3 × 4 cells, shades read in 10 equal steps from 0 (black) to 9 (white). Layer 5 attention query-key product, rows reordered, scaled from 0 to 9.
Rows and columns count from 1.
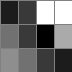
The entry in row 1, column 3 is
9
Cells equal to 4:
2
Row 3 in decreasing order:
5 4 2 1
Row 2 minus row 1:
3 0 -9 -3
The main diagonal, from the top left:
1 2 2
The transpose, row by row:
1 4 5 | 2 2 4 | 9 0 2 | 9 6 1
